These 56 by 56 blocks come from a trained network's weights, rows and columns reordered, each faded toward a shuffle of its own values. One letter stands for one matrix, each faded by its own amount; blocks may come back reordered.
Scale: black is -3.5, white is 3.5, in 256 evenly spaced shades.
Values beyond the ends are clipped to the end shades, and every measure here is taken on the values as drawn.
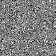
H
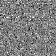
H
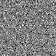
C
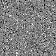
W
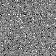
C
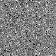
W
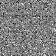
C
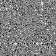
W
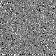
W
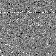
W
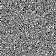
W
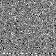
C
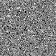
W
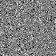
W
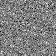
H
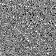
H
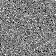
H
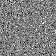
H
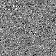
C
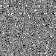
C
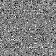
C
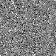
W
